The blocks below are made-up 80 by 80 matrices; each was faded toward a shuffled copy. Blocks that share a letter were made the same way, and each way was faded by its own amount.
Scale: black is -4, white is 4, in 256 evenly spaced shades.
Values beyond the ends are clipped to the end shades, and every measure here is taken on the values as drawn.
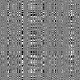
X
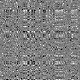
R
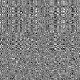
R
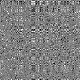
R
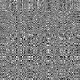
R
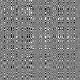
X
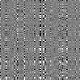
X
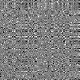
R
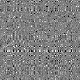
R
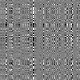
X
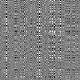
X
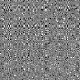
R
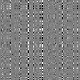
X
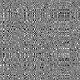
R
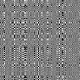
X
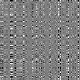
X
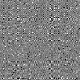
R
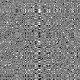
R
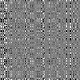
X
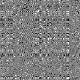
R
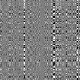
X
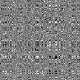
R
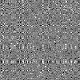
R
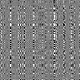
X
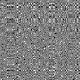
R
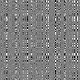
X
